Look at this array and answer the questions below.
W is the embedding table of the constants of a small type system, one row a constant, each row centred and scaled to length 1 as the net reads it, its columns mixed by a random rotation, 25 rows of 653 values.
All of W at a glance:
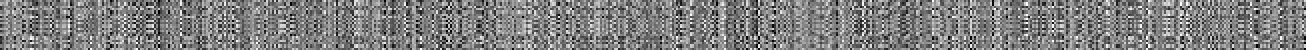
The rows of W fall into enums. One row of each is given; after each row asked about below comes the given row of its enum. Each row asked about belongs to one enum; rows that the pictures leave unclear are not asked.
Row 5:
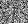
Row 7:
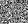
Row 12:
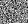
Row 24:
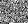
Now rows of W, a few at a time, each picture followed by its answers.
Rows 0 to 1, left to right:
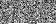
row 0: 5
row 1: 7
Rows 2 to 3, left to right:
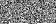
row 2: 7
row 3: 12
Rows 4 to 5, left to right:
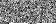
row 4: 24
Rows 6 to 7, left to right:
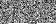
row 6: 5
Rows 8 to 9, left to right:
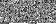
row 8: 24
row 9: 7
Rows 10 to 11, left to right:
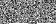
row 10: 12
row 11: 7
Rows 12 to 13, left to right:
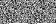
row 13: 12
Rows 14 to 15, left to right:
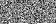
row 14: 7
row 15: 12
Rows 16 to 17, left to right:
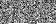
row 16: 5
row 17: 7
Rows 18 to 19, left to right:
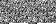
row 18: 24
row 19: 24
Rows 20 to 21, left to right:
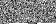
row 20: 12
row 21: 24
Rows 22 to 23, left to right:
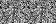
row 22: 5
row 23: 5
